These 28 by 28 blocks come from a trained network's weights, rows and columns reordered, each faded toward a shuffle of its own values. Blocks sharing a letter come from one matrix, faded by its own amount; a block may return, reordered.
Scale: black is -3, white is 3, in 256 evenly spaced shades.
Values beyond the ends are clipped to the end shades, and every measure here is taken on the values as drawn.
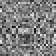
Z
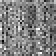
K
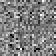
K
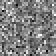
K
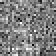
K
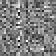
Z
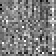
K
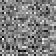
Z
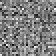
K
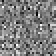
Z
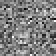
Z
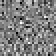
Z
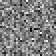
K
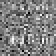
Z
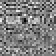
Z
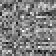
Z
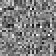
Z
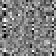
Z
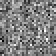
K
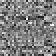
Z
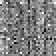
K
